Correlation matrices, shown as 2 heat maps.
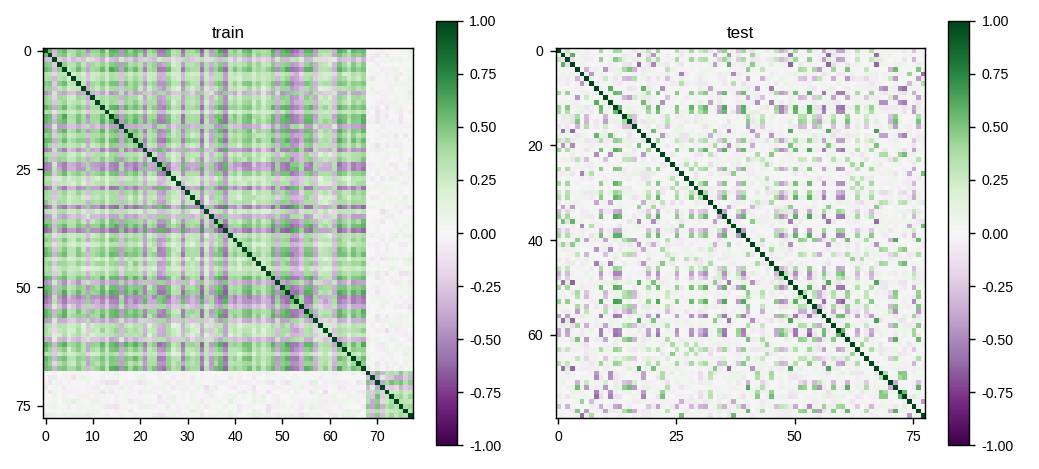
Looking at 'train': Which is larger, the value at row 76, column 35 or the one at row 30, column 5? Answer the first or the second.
the second
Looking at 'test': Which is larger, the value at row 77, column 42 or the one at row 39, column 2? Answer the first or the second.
the second
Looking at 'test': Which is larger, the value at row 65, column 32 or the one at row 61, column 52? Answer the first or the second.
the second
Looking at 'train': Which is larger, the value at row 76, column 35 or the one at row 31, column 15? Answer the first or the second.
the second
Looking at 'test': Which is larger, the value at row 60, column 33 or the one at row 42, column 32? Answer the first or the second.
the second
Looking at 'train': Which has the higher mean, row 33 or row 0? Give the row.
0
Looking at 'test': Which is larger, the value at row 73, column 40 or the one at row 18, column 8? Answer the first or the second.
the second
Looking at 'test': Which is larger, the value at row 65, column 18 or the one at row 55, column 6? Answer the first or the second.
the second
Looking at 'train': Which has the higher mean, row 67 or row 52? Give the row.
67
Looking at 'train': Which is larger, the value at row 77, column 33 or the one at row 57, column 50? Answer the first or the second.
the first
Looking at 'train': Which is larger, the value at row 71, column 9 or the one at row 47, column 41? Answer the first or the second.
the second
